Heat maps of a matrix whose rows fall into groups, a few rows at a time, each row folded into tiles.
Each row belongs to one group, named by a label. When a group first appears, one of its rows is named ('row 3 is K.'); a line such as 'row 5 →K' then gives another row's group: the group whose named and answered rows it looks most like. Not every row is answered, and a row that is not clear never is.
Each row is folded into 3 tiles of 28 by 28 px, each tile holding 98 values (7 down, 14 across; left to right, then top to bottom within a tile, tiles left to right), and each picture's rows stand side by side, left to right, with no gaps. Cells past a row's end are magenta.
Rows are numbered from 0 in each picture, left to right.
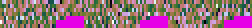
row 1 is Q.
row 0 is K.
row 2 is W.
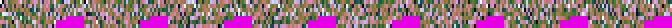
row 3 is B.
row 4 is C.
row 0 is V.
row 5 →C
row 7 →W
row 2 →B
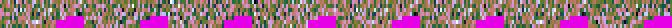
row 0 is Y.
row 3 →V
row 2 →K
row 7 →W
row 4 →Y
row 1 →W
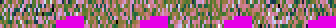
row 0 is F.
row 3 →C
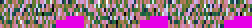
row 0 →F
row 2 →F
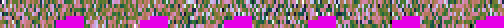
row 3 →F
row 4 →K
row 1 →C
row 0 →K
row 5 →B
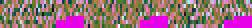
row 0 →F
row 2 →B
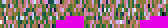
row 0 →K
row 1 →Y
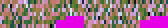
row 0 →B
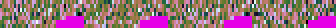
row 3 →K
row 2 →Y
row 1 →C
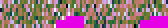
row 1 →B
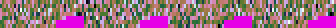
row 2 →B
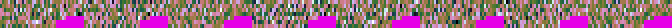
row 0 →Y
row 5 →W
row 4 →Y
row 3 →F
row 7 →Q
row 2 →Q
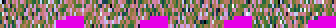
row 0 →V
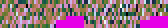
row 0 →C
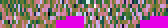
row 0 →W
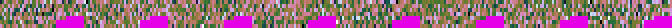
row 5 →W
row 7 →V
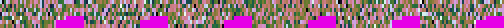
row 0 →V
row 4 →V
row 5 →V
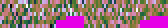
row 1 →Q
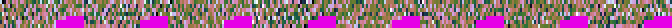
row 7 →B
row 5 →K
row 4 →C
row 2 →V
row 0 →V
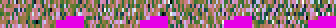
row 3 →F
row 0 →W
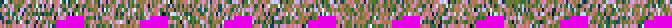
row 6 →W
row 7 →B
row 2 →V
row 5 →B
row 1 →Y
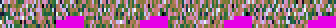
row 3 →Q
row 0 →K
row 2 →Y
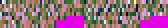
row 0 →K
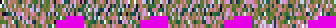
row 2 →F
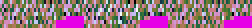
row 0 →Q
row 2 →Q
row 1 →Q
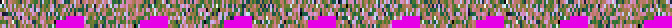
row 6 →K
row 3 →W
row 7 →B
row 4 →V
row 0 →K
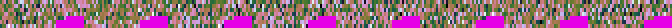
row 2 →C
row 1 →C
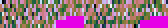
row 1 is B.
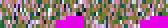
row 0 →Y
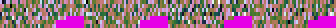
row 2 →F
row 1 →V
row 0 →V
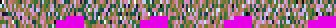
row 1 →F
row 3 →Q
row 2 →Y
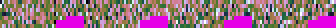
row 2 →Y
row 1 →V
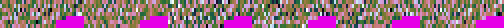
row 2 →K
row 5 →Y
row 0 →W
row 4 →B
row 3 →C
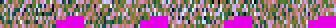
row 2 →Q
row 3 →V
